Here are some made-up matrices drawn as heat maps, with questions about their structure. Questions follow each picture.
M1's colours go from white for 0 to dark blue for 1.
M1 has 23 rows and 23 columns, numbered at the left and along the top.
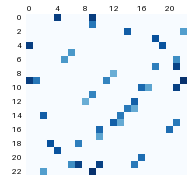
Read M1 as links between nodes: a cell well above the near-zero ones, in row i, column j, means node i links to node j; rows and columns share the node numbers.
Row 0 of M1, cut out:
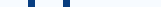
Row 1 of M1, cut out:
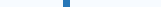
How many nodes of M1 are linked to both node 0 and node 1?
1
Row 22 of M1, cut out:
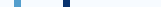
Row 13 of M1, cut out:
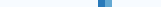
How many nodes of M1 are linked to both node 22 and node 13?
0
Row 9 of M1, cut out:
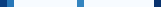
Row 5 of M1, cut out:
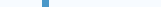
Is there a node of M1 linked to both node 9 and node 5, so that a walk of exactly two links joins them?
no
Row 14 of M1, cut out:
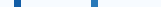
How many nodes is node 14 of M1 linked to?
2
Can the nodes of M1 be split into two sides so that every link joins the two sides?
yes
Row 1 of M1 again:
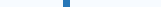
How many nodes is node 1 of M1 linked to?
1
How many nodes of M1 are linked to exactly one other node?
8
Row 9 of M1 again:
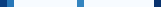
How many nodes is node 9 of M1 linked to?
4
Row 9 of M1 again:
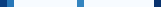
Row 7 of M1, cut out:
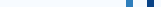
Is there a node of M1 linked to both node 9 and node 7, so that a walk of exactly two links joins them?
no
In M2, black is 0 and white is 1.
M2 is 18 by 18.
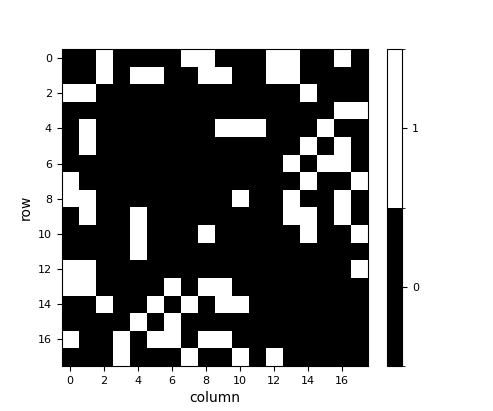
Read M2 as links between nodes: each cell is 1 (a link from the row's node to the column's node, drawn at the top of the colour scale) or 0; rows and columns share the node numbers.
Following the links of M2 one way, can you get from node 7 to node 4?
yes
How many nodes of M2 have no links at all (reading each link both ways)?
0
